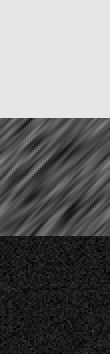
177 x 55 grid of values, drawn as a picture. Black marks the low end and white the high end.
It is made of 3 by 1 panels. Panel 1,1: very high, flat. Panel 2,1: low, slanting up to the right. Panel 3,1: very low, fine-grained, faint in contrast.
